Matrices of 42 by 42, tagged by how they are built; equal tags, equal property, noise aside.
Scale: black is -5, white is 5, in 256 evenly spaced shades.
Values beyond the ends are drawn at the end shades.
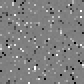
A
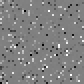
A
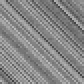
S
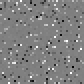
A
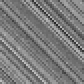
S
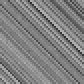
S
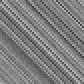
S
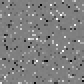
A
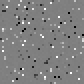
A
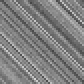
S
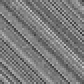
S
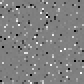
A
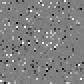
A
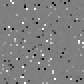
A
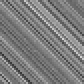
S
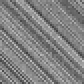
S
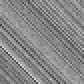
S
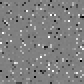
A
